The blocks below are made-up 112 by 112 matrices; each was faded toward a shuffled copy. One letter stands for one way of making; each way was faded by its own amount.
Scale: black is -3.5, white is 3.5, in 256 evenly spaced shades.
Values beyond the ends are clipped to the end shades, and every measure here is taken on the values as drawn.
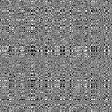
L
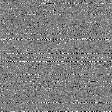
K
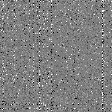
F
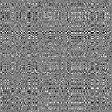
L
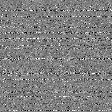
K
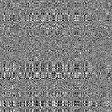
L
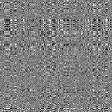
L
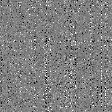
F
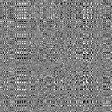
L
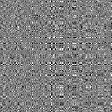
L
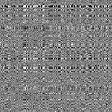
L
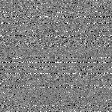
K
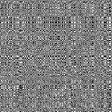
L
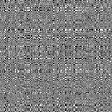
L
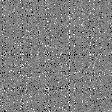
F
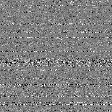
K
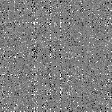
F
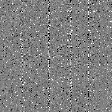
F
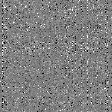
F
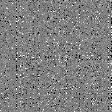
F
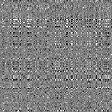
L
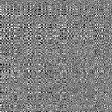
L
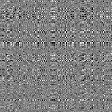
L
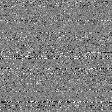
K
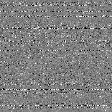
K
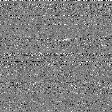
K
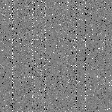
F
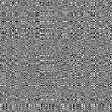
L
